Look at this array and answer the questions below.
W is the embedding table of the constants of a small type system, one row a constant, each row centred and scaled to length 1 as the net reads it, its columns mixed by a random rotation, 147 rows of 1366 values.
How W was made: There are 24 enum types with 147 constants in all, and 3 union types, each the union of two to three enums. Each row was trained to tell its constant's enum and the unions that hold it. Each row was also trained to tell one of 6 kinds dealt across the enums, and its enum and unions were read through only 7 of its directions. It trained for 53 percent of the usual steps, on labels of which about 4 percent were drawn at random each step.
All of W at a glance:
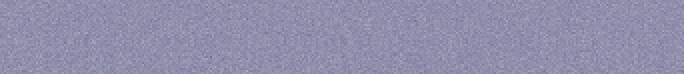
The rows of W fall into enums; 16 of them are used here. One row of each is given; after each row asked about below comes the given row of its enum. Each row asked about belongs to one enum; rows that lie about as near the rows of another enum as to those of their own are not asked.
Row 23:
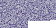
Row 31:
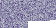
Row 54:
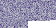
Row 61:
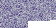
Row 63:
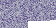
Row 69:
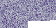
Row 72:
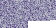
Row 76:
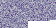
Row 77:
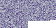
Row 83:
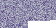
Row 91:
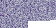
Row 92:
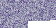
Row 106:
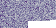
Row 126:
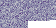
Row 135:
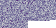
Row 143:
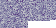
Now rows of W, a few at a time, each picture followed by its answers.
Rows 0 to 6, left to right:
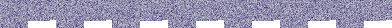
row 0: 61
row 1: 23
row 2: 76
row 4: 143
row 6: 63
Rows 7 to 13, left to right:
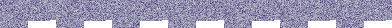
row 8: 61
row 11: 92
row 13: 83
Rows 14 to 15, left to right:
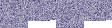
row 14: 135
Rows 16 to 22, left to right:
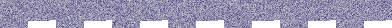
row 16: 76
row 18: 92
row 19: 63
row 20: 61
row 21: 126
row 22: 31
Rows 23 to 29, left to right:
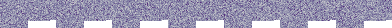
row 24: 31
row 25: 143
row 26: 23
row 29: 69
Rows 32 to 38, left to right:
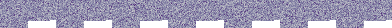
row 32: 135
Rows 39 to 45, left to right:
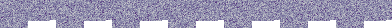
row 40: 91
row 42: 83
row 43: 91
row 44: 31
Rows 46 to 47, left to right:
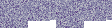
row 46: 91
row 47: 61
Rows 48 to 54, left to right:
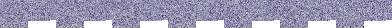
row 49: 92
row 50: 23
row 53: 76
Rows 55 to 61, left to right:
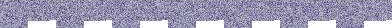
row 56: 92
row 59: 91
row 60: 91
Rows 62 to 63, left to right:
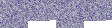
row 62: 61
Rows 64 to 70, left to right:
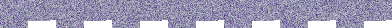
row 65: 63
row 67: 63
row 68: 106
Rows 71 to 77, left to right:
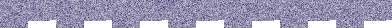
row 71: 61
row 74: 63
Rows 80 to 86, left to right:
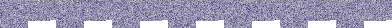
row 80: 72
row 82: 23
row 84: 31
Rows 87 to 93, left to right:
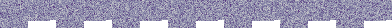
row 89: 143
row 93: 23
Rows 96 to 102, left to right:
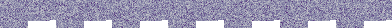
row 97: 126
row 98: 76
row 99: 23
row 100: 76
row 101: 92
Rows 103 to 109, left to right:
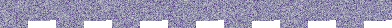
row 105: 83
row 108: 126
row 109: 135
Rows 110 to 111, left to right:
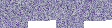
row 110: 31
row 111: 135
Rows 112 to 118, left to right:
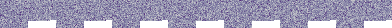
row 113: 72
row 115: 126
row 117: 63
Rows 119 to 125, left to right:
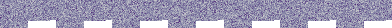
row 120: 135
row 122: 91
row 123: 126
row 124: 135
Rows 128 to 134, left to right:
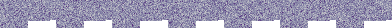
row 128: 77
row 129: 143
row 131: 92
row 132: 126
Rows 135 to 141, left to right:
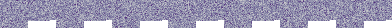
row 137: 77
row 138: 31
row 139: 106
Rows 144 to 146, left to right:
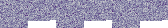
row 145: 77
